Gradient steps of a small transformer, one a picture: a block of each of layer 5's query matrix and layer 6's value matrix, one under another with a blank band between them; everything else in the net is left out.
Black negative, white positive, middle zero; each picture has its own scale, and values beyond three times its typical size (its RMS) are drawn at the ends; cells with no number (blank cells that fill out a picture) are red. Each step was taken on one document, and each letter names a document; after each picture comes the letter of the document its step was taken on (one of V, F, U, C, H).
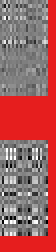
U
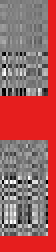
U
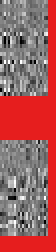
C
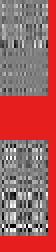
U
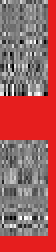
C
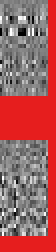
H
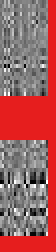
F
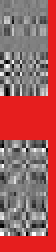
H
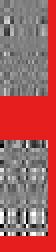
H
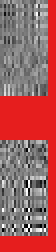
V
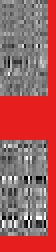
V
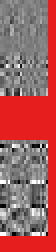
H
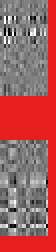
C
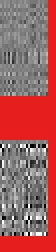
V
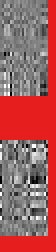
F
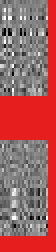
C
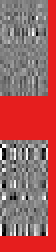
C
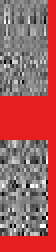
H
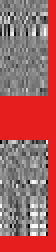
F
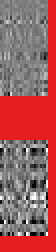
F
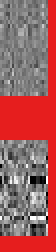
F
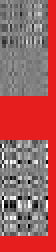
U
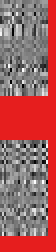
H
